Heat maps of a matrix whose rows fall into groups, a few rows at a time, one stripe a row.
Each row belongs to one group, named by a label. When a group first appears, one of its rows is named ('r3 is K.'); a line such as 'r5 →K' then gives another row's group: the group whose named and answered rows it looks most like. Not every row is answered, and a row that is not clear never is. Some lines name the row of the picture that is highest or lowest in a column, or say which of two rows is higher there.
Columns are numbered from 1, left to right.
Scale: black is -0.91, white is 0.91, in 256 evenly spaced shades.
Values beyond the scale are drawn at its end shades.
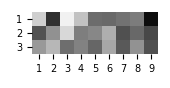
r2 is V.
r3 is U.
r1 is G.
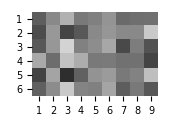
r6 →V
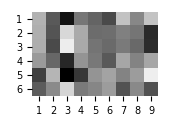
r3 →G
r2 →G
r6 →V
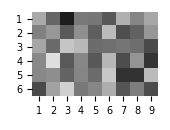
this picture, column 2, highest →4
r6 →V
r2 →U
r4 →U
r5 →U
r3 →G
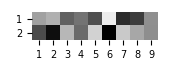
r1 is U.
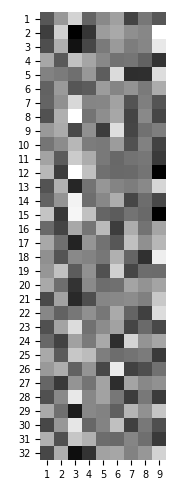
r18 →U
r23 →V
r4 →G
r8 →V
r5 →U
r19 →U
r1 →V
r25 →G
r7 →V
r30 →V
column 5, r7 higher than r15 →Yes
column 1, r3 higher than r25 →No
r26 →U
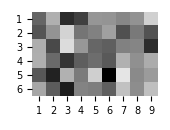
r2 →V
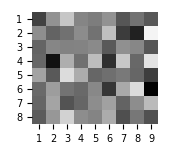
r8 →V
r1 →V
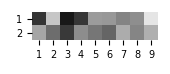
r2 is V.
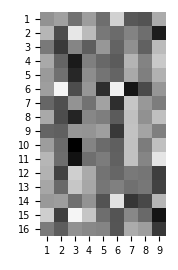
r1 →U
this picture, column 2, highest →6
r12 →G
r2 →G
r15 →G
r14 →U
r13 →G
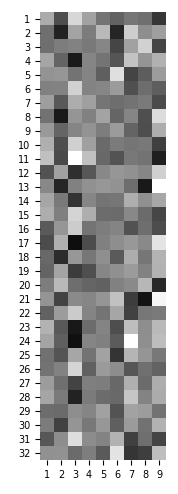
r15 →G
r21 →U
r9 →U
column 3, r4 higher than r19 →No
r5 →U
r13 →U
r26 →V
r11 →G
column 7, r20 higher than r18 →No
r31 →V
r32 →U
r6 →V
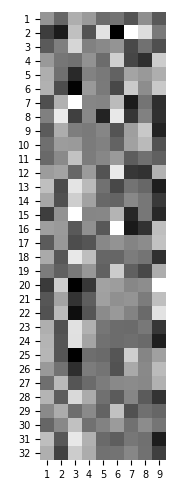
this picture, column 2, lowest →2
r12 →U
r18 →G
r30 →V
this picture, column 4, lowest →20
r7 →V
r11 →V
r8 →U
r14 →G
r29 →U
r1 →G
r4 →U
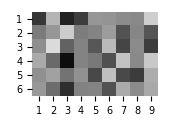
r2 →V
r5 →U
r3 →U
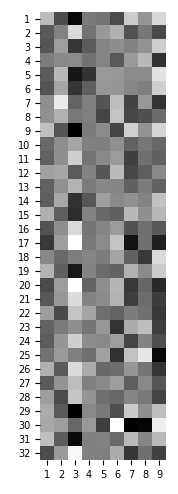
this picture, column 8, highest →25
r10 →V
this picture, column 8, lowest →30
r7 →U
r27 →V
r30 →U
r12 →U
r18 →U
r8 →U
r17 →V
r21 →V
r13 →V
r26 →G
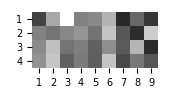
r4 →U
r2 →U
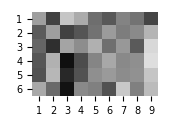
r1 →G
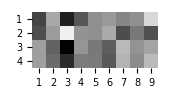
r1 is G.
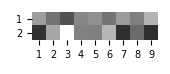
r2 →V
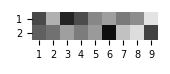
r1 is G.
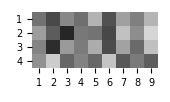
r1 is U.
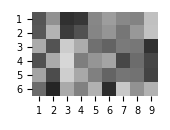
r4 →V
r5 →G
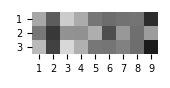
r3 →G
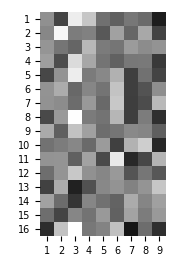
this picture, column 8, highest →10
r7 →U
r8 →V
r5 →V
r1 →G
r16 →V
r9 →G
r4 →G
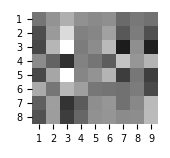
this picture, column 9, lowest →3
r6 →G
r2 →V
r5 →V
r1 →V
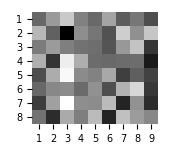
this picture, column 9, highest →2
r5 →V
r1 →V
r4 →G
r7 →V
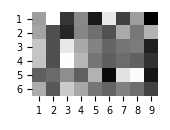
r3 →G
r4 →G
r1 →U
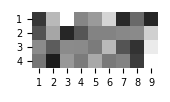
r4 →U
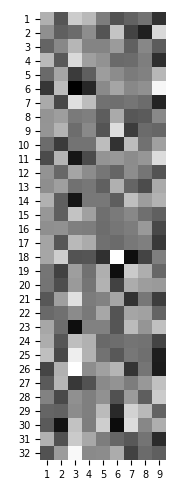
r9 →U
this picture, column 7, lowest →18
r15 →G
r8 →U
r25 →G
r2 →U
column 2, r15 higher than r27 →No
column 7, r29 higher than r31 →Yes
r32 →V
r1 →G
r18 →U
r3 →V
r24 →G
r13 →U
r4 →G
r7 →G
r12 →G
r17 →G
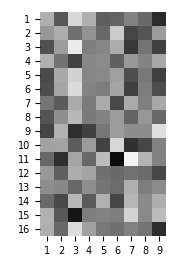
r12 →G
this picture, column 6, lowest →11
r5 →V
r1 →G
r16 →G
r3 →V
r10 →U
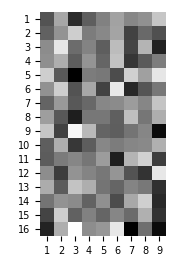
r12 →U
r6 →U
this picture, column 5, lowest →6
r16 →V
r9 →G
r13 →G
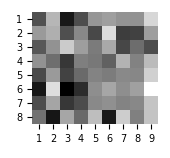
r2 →U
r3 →V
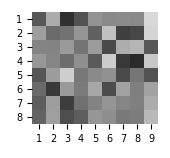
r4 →U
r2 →U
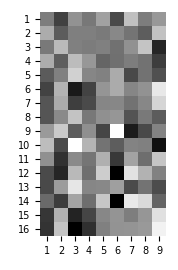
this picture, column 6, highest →9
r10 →G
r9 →U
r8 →V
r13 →V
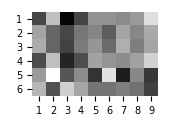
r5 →U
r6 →G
